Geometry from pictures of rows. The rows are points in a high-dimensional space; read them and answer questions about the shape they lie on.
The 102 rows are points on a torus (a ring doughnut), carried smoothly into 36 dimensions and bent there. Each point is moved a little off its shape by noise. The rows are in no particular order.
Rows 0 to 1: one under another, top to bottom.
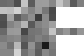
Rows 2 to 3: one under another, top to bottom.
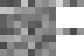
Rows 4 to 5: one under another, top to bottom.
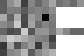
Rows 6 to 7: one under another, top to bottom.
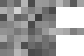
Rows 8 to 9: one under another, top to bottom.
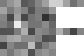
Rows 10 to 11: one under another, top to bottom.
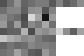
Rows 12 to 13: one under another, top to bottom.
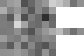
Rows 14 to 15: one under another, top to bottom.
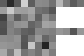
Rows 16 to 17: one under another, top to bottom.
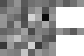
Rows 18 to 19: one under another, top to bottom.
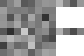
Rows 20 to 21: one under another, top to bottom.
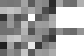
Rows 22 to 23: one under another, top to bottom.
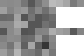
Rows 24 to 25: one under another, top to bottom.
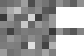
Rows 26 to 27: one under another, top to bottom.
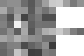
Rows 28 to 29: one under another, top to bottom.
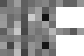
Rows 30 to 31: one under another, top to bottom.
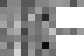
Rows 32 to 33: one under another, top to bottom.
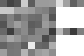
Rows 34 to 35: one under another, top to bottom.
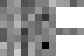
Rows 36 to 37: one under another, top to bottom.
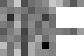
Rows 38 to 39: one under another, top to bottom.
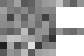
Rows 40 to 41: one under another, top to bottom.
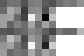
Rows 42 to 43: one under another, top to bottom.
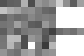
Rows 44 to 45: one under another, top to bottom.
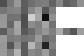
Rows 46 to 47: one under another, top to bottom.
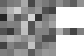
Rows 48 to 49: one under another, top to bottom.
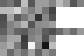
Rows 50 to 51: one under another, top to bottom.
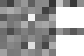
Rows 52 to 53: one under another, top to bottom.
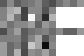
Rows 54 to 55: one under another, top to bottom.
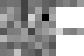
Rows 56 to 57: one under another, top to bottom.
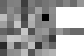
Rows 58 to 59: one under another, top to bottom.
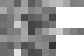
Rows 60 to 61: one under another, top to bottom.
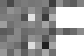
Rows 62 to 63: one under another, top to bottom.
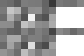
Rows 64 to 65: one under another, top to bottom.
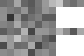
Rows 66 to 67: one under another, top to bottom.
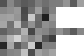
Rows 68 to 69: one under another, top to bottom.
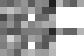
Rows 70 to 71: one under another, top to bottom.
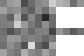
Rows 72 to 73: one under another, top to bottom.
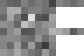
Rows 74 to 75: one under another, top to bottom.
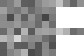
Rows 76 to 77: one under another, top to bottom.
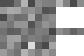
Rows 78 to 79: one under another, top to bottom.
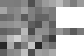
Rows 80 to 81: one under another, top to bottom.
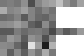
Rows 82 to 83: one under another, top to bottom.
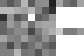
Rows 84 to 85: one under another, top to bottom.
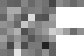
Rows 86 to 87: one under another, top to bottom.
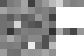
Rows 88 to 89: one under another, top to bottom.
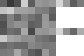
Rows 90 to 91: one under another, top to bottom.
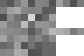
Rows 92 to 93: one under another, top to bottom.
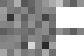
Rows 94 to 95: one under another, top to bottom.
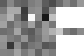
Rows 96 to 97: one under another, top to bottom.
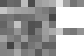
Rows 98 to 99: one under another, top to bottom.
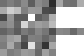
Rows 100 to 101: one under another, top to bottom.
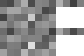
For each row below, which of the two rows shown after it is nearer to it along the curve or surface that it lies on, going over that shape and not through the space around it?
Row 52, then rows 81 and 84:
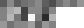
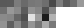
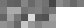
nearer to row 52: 84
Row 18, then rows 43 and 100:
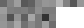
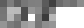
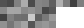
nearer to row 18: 43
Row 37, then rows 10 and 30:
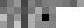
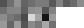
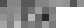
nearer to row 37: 10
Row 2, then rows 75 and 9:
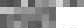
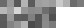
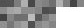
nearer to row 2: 9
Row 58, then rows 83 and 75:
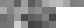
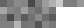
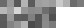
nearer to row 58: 75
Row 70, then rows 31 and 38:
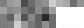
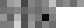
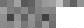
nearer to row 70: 31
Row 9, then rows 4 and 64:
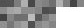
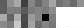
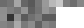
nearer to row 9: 64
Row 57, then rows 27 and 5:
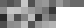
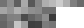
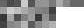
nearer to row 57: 5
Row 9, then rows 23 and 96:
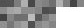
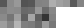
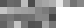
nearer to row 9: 96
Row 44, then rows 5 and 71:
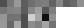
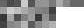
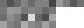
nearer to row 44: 71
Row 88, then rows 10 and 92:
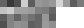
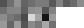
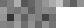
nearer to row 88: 92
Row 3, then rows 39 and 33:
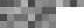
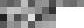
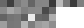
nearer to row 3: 33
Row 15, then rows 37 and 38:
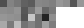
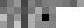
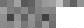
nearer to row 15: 38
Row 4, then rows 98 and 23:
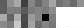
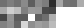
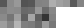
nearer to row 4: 23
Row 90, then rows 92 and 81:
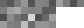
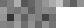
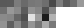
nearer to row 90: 81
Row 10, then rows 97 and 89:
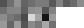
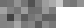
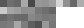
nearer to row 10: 97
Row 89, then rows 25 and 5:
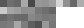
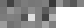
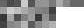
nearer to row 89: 5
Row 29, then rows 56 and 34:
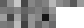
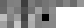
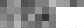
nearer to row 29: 56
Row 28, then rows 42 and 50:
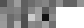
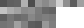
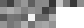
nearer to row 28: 50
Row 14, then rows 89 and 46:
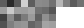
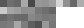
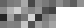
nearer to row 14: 89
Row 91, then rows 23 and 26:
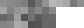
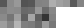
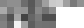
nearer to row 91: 26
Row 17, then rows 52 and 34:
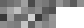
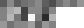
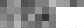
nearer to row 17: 52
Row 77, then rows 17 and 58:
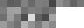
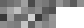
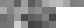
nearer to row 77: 17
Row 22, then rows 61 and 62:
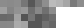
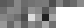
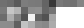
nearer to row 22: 61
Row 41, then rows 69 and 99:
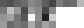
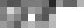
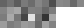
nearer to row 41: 69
